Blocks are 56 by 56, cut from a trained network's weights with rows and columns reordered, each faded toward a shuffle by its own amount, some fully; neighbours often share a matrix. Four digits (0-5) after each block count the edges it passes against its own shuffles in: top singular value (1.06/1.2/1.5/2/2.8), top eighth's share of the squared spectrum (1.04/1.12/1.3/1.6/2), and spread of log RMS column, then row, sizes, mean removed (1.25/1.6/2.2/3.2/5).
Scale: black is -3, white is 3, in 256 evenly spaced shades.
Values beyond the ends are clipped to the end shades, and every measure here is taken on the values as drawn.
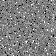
0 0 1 0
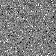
2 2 0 0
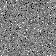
0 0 0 0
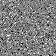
2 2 0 0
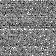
3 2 0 1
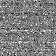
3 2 0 1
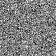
0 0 0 0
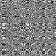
4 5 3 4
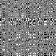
4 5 3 3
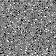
1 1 0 0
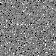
1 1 0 0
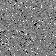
0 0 0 0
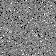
1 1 0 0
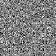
3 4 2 2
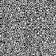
3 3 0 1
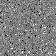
0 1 0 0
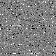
2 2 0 1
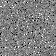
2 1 0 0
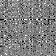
3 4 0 3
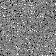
1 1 0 0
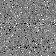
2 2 0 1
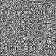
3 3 1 2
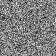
0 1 0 0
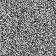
2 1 0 0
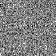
3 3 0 2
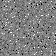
0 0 0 0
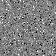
1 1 0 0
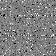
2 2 0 1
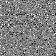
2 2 0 1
